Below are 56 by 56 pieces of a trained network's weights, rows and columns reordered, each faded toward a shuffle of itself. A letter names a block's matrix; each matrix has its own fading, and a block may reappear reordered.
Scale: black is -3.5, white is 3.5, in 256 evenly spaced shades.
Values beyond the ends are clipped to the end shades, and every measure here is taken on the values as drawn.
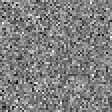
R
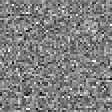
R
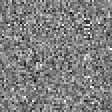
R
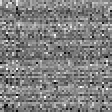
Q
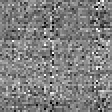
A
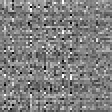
A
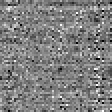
A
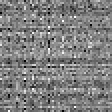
Q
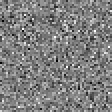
R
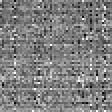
Q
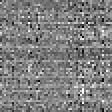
Q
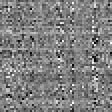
A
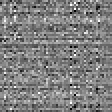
Q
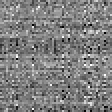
A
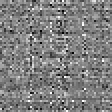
A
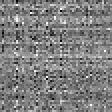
Q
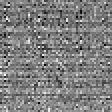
Q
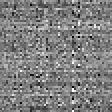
Q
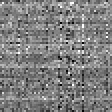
Q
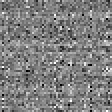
A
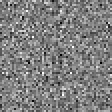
R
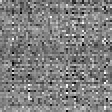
A
